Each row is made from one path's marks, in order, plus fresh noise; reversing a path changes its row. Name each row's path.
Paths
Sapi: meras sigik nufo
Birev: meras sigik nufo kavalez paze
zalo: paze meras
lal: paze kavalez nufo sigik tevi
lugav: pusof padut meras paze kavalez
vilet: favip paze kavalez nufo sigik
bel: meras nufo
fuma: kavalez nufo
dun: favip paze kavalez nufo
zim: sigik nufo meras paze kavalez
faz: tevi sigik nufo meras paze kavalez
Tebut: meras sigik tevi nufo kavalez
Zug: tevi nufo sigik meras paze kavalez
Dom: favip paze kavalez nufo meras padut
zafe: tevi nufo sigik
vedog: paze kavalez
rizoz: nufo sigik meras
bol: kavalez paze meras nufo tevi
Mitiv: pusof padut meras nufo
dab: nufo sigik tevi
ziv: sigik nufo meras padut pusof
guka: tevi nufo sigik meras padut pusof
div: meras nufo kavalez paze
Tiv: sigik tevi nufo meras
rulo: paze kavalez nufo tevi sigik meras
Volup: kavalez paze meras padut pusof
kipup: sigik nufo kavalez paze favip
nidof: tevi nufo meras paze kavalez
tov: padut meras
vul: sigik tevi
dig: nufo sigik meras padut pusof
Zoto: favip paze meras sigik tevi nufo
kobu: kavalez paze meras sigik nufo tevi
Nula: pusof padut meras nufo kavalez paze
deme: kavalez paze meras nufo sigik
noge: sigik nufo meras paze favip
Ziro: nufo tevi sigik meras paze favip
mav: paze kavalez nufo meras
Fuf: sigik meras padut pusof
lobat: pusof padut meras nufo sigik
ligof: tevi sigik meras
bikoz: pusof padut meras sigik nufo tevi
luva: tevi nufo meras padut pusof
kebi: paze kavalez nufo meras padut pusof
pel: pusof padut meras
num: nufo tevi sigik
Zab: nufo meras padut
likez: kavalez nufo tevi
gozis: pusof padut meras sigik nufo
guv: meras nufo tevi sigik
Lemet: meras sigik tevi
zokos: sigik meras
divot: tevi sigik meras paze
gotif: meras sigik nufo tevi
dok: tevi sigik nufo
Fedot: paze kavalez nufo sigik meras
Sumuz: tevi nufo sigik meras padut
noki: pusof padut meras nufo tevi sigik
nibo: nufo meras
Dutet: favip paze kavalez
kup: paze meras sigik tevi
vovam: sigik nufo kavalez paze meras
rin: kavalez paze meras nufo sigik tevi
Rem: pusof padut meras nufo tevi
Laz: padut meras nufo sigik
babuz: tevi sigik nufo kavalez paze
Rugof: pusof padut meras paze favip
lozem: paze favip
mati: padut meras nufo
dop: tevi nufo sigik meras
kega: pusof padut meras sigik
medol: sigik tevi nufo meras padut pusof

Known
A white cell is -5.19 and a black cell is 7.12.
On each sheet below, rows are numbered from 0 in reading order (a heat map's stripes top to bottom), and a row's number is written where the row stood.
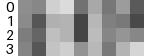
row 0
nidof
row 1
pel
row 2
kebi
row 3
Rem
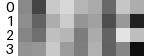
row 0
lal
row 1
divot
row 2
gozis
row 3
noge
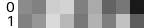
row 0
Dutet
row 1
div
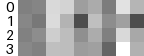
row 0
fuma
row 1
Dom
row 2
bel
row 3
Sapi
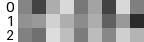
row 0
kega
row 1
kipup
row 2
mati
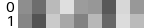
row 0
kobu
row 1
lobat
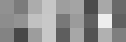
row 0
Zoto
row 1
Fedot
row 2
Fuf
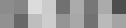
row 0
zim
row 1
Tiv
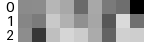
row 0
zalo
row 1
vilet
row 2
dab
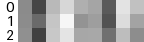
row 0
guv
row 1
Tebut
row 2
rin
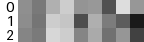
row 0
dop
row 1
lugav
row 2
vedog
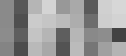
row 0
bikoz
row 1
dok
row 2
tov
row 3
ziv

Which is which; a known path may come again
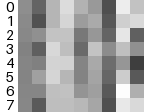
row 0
gotif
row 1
bikoz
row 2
Fedot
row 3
Zab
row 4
vedog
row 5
Birev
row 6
Sapi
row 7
zafe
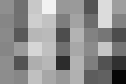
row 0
Tebut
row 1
deme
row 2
pel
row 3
mav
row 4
Volup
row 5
lozem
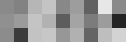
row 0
rizoz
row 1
vovam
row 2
noki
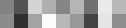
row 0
Laz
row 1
Lemet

